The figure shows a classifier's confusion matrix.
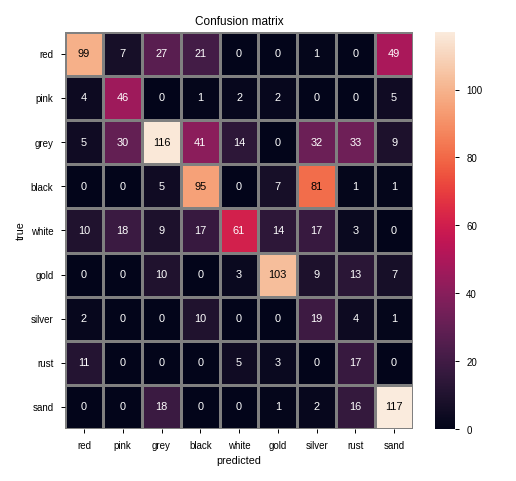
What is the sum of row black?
190
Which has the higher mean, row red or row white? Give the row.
red
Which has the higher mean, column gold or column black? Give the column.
black
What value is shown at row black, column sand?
1
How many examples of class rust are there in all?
36
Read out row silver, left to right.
2 0 0 10 0 0 19 4 1
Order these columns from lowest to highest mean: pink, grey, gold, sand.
pink, gold, grey, sand
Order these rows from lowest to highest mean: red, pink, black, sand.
pink, sand, black, red
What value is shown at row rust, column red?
11
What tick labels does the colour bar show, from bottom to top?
0, 20, 40, 60, 80, 100
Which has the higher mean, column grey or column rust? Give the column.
grey
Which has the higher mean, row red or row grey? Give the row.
grey
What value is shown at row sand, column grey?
18
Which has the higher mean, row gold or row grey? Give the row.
grey
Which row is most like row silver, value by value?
rust
